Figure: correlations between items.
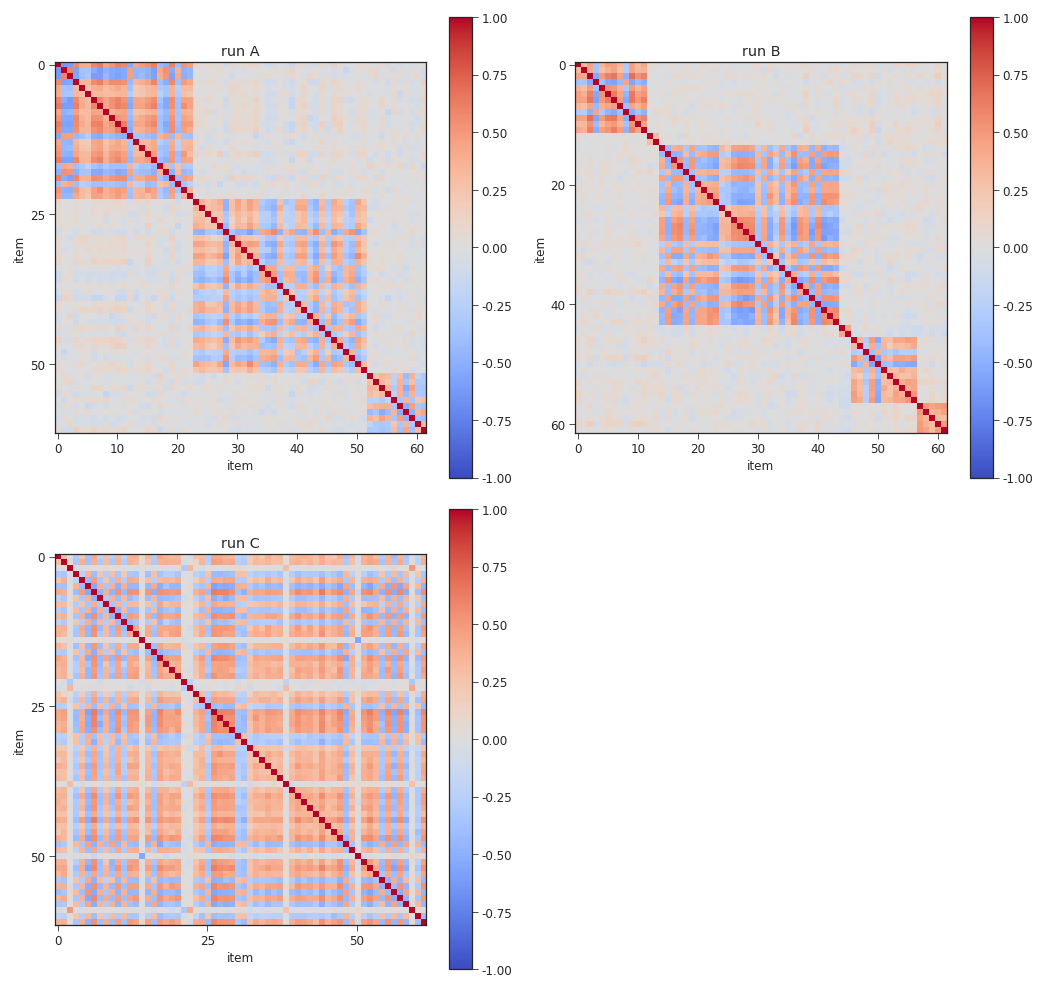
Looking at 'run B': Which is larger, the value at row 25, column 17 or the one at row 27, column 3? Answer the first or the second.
the first
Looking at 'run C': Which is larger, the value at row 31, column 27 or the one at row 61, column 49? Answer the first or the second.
the second
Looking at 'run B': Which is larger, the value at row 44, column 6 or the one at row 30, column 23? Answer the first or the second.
the second
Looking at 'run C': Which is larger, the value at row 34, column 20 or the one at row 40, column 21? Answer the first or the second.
the first
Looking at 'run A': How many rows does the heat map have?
62
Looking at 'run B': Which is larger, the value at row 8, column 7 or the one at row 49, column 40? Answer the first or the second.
the second
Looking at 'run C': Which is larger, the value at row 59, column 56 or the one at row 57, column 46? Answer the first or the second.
the second
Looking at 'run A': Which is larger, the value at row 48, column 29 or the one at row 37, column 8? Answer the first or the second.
the second
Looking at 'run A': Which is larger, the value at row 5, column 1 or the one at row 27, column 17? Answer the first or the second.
the second
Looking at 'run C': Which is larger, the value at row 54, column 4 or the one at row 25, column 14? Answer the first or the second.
the second
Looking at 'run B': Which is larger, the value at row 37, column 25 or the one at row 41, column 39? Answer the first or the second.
the second
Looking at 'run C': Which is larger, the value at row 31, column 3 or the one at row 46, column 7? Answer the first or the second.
the first
